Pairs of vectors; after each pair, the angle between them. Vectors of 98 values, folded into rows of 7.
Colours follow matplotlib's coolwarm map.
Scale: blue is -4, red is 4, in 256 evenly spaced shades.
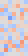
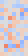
nearly opposite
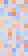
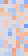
nearly opposite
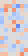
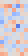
nearly parallel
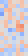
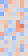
nearly parallel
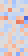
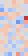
nearly opposite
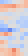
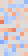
partly opposed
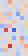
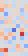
orthogonal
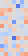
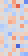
partly opposed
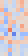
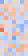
partly opposed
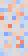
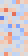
partly opposed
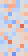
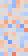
nearly opposite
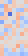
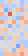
nearly opposite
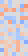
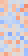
partly aligned
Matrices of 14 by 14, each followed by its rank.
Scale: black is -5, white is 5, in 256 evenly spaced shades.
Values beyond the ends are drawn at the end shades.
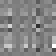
two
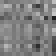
two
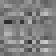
two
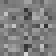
three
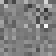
three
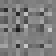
two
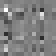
two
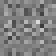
three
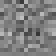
three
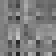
two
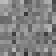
three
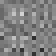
three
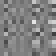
two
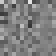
three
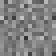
three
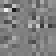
three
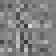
three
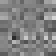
two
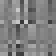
two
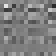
two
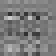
two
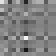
two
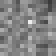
three
